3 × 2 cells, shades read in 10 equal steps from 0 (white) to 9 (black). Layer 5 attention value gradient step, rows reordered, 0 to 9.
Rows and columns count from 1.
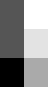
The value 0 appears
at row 1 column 2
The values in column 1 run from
6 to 9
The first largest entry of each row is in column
1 1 1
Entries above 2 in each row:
1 1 2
